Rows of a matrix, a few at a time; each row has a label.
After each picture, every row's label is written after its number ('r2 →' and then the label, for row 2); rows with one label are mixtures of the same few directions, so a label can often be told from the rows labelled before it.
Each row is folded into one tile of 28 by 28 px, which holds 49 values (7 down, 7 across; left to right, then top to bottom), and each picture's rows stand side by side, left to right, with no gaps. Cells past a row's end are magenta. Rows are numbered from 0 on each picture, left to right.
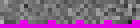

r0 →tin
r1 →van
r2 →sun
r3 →sun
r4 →van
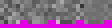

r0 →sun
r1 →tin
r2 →tin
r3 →tin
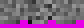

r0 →van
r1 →tin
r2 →van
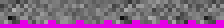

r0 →sun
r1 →sun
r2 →tin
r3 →sun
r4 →sun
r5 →sun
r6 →sun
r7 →sun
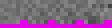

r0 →van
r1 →sun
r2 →sun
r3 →tin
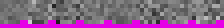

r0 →sun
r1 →tin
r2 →tin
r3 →van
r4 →tin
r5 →sun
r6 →van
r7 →tin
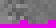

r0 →tin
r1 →sun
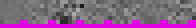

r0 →tin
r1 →van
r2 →tin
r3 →van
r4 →sun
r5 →tin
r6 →van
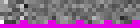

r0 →tin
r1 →van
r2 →tin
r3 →sun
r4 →sun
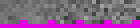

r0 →sun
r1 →tin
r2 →sun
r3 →van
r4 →van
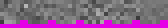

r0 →tin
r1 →tin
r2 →van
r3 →sun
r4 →van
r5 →sun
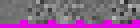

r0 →van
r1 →van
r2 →tin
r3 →sun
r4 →van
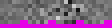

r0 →van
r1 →sun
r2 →van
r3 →sun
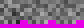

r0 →sun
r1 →sun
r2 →sun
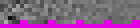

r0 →sun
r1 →van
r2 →van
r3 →van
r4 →tin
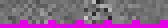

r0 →sun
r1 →sun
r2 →sun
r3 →van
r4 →tin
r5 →van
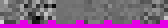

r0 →tin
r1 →tin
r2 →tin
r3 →tin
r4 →tin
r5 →van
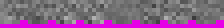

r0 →tin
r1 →tin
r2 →sun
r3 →sun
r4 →tin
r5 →van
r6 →van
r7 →van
